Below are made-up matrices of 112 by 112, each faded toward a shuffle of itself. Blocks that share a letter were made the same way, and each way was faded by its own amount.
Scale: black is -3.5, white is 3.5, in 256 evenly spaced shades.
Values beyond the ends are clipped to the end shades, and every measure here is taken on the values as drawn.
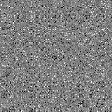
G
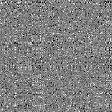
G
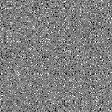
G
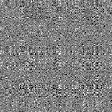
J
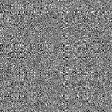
J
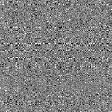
J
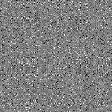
G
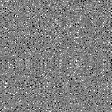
G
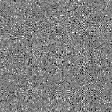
G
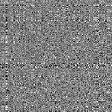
J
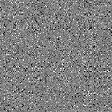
G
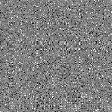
G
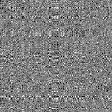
J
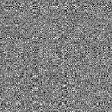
J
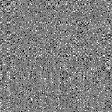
G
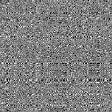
J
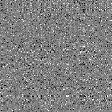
G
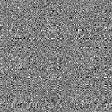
J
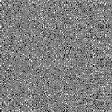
G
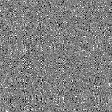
G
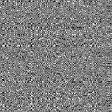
J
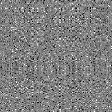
G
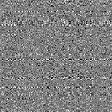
J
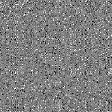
G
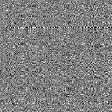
J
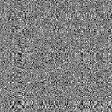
J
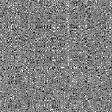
G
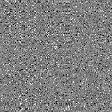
G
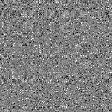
G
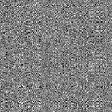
J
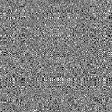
J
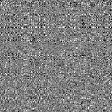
J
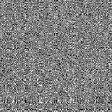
J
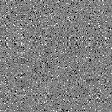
G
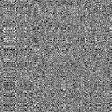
J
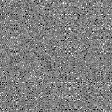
G
